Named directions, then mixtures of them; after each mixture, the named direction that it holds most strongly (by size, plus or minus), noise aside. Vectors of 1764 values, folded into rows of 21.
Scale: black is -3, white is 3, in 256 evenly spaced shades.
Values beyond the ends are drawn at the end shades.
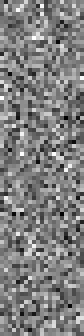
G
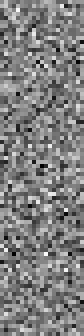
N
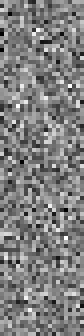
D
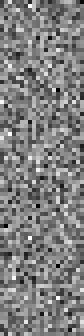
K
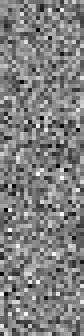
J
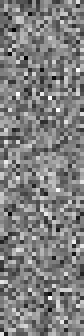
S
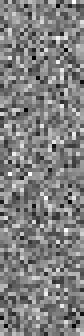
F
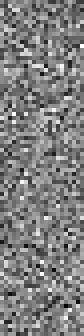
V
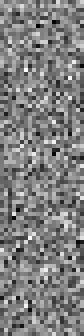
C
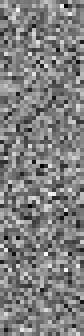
N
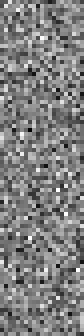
K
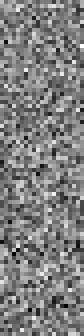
C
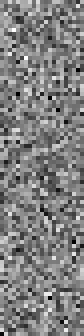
S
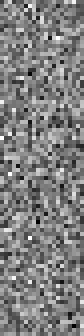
K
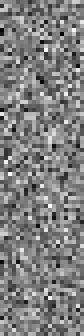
D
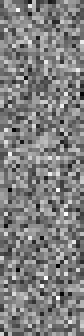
K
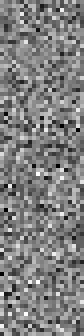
J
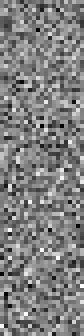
J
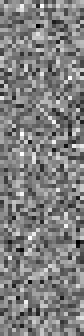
C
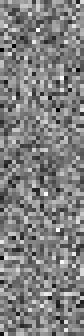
S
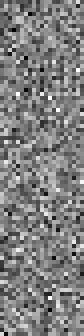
S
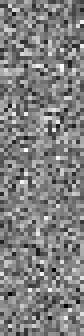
V
